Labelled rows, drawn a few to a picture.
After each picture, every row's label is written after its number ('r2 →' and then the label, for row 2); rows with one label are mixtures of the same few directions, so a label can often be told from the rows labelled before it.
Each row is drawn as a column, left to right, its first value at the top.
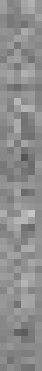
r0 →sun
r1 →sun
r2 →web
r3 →sun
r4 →sun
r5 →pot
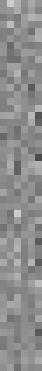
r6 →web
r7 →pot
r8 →sun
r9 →sun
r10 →pot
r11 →sun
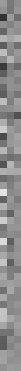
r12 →web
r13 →sun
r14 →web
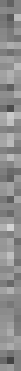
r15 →sun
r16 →sun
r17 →web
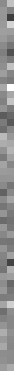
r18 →web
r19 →pot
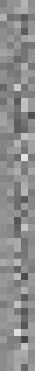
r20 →pot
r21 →web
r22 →web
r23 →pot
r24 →web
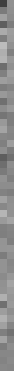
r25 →pot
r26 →sun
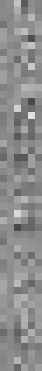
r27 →sun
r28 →web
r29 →sun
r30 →pot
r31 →web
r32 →pot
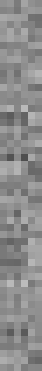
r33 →sun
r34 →sun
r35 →sun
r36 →sun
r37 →sun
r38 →sun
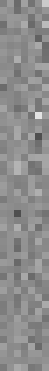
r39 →pot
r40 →pot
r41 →sun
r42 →pot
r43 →pot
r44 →web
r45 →pot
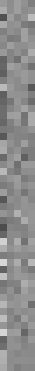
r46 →web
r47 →web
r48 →sun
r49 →sun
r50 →pot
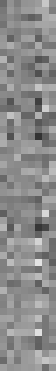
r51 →sun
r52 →web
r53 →sun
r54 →web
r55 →web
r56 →web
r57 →sun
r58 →sun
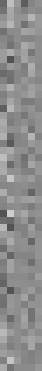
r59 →sun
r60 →sun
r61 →sun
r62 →pot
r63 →web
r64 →pot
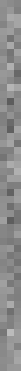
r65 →sun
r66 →web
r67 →sun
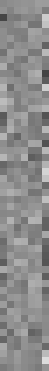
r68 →pot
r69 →web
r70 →web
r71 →sun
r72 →sun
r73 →sun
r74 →sun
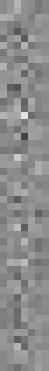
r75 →web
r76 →pot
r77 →pot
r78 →web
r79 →web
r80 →sun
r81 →sun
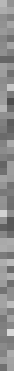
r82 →sun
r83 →web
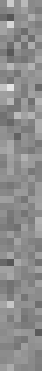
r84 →pot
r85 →pot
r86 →web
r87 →pot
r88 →web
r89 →web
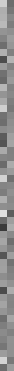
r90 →sun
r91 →sun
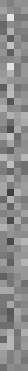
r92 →pot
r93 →web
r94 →web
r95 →sun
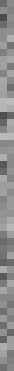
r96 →pot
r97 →web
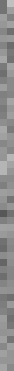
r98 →sun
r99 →pot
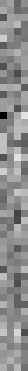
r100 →web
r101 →sun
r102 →sun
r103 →web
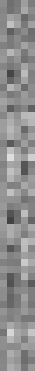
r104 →web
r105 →sun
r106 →sun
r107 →sun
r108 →sun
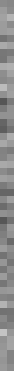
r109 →web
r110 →web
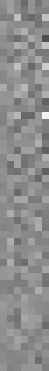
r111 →pot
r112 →sun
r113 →web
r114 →pot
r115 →web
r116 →sun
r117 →web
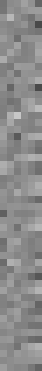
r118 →sun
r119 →pot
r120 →web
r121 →pot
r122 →pot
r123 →pot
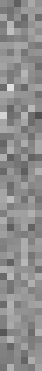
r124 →web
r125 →pot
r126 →pot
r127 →sun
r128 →sun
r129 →web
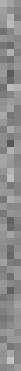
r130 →pot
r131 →sun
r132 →pot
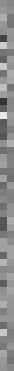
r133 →web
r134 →sun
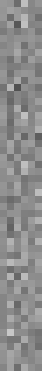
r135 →pot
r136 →web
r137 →pot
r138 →pot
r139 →sun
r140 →web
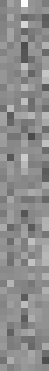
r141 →sun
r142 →sun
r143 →web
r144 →pot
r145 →web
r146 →web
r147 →sun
